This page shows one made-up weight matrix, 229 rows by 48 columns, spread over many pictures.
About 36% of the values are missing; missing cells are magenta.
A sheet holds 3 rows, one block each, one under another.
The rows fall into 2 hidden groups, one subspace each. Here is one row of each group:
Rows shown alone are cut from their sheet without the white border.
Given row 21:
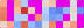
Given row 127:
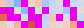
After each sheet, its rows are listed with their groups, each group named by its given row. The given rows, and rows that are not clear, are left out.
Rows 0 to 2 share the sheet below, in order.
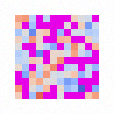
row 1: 21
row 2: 21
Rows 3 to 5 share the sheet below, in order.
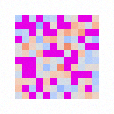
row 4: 127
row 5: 21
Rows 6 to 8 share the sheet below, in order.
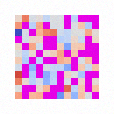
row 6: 127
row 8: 127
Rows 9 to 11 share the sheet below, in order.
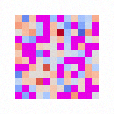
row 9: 21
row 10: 127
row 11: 127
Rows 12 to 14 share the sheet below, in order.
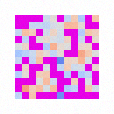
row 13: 21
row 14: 127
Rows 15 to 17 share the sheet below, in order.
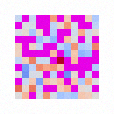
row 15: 21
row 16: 21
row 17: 127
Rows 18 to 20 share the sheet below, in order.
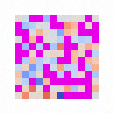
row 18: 21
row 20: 127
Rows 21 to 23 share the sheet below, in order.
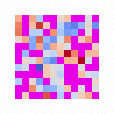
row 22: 21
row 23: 127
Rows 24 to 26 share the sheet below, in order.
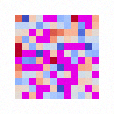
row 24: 21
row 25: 127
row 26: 21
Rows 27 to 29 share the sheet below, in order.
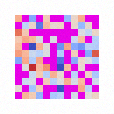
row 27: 127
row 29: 21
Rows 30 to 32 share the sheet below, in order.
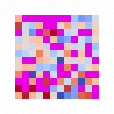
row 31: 21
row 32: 127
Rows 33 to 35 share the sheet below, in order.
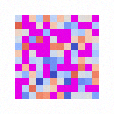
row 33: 21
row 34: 21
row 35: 21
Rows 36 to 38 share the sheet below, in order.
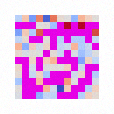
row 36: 21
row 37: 21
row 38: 21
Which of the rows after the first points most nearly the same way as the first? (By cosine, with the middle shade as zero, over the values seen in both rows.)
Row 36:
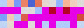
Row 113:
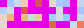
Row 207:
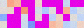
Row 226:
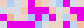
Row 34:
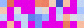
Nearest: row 226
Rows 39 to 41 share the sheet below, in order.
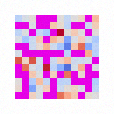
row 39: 21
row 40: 127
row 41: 127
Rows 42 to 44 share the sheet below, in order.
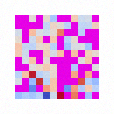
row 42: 21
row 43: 127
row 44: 127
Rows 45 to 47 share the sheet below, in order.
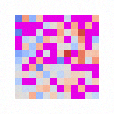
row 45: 21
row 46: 21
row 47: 21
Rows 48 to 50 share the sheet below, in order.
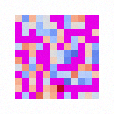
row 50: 21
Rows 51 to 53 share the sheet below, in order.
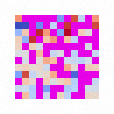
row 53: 21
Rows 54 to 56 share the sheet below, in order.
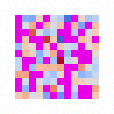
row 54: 127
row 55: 21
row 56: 127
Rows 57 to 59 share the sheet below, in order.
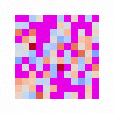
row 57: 127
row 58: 127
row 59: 21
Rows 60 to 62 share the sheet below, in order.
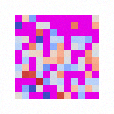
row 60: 21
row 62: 127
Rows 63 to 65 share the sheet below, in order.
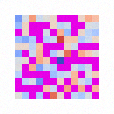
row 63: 127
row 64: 21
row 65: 21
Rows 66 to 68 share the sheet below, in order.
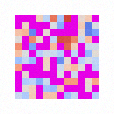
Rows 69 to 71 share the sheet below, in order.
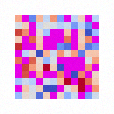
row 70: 127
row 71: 21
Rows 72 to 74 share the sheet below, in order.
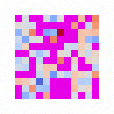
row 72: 21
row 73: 21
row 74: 21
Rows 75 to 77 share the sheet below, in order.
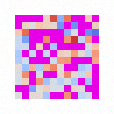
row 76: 21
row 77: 127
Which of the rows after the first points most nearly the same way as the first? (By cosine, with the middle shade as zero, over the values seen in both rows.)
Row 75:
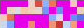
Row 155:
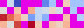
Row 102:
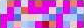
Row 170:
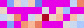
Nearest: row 102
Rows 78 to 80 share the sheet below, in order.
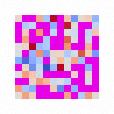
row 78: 21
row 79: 127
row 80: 21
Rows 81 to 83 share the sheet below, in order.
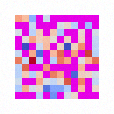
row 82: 127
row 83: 21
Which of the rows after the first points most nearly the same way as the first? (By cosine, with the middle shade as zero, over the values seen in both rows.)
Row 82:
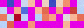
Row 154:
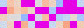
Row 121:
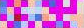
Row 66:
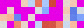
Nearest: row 121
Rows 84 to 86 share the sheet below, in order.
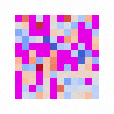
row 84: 127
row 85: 21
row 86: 21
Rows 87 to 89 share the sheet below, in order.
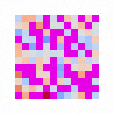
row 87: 127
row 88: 127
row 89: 127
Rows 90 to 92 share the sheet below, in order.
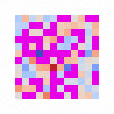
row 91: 21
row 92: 127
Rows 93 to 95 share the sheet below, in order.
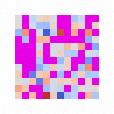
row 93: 21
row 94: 21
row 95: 127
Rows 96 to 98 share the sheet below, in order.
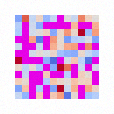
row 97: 127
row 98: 21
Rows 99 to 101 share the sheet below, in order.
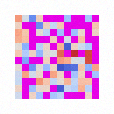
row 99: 127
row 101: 21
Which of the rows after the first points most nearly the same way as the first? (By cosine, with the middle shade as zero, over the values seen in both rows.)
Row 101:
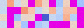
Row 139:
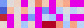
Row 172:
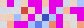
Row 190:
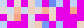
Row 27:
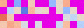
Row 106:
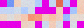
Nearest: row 172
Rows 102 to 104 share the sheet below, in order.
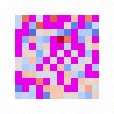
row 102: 127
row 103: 21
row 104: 127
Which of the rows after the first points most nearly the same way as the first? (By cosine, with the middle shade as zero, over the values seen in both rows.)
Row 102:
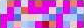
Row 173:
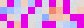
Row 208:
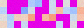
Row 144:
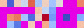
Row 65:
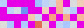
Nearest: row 173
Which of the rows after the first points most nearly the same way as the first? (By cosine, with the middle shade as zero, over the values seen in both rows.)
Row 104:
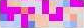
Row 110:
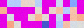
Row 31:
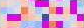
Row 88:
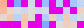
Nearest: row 31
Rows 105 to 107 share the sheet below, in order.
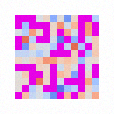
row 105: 127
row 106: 21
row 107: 21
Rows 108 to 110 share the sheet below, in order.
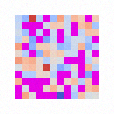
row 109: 127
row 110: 127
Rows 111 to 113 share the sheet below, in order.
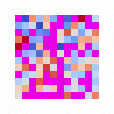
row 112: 127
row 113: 21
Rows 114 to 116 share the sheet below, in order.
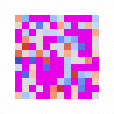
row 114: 127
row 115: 127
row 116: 21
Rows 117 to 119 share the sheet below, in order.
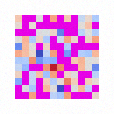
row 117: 21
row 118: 21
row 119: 21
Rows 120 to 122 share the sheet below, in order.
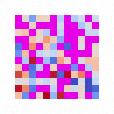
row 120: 127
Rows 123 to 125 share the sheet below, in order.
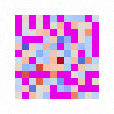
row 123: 127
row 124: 21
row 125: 127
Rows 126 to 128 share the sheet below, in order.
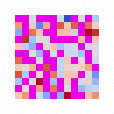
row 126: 127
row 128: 21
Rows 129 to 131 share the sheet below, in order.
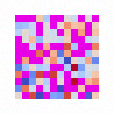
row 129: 21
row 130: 127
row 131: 21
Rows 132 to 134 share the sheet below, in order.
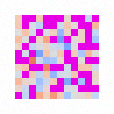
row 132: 127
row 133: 127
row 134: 21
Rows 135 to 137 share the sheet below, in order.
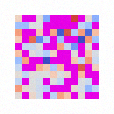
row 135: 21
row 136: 21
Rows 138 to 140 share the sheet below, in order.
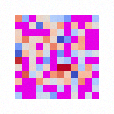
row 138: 127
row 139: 127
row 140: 21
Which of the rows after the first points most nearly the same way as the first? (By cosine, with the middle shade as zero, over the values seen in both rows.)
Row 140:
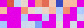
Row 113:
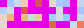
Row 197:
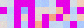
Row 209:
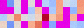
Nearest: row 113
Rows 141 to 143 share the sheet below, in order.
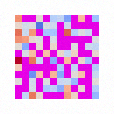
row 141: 127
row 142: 127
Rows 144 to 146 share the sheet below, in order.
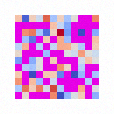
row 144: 21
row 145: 127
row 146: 127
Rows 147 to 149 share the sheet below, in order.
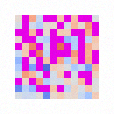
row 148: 127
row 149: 127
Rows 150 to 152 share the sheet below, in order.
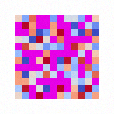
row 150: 21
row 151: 21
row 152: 21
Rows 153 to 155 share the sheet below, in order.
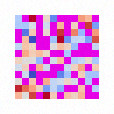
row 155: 127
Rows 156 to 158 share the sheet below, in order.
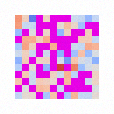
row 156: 127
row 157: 127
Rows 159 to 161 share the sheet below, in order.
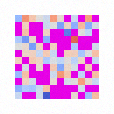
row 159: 127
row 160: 127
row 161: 127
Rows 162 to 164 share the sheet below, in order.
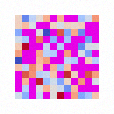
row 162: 21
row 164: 127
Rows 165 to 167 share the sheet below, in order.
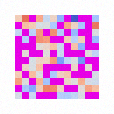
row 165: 127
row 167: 127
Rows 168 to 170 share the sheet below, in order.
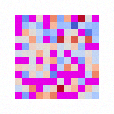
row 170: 21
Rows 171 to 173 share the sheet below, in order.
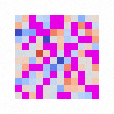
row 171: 127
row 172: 21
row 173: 21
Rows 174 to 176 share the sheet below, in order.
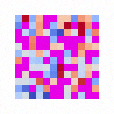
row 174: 21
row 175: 127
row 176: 127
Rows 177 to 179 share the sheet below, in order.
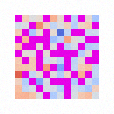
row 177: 21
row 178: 127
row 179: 127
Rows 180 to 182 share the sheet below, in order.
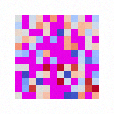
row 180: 21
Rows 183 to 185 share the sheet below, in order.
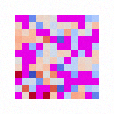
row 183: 127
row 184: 127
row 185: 127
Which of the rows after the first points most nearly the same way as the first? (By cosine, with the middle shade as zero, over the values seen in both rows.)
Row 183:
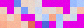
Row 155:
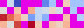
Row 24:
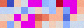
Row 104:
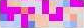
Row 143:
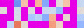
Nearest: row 155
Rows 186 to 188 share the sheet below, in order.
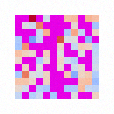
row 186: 127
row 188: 21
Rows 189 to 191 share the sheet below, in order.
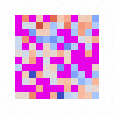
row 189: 21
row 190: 127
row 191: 127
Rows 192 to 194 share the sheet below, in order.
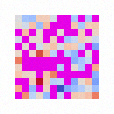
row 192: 127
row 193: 21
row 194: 21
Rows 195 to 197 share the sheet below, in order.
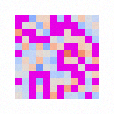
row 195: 127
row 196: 21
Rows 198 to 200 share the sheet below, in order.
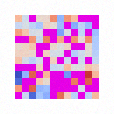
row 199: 21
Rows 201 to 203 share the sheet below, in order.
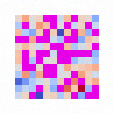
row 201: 21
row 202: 21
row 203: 21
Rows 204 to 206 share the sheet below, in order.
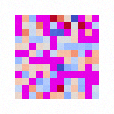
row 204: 21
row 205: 127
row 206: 21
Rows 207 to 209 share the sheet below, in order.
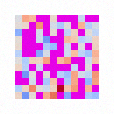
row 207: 127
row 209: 21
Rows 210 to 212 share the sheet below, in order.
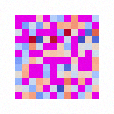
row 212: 21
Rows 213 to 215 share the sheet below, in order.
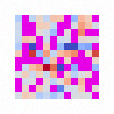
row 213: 21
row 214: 127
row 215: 21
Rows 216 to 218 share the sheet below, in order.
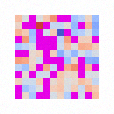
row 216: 21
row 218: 127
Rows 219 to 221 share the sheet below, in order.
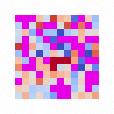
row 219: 21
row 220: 21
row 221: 21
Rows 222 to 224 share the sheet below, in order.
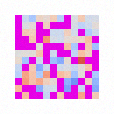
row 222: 127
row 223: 21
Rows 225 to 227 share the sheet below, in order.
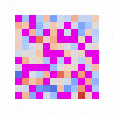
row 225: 21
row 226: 21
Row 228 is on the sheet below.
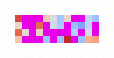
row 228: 21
